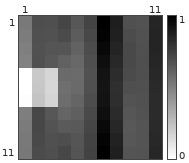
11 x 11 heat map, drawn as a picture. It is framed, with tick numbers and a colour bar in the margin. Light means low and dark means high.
Odd patch: lower, in the middle left. Average level on the scale: 70%. Ninth with the lowest average: middle left. Roughest part: middle left.
